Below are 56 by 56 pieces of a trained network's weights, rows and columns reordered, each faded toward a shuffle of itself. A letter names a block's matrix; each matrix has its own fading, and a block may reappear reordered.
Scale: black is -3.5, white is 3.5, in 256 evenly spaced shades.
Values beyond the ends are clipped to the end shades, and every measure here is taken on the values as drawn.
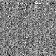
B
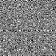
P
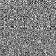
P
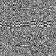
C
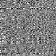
P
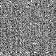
B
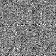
B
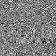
P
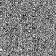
B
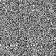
B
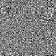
C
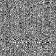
B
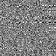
P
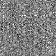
B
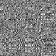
C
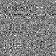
P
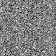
B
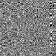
C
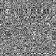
P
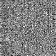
B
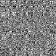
P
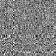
C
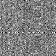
B
